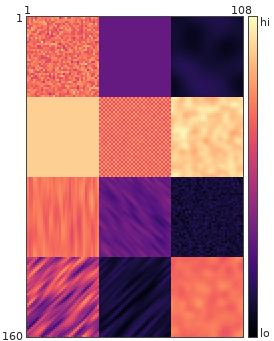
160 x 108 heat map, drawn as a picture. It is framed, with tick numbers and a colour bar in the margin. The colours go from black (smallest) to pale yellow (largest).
The table splits into 4 rows of 3 panels. Panel 1,1: high, fine-grained. Panel 1,2: low, flat. Panel 1,3: very low, smooth, faint in contrast. Panel 2,1: very high, flat. Panel 2,2: high, checkered. Panel 2,3: very high, blotchy, faint in contrast. Panel 3,1: high, streaked downward, faint in contrast. Panel 3,2: low, slanting down to the right, faint in contrast. Panel 3,3: very low, fine-grained, faint in contrast. Panel 4,1: middling, slanting up to the right, strong in contrast. Panel 4,2: very low, slanting up to the right, faint in contrast. Panel 4,3: high, blotchy, faint in contrast.
